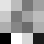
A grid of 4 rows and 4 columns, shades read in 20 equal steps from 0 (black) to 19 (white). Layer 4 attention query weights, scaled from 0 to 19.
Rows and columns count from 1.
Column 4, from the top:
12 14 13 2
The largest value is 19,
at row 4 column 2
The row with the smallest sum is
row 4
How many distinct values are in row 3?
3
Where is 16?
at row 4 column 3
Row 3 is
13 10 8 13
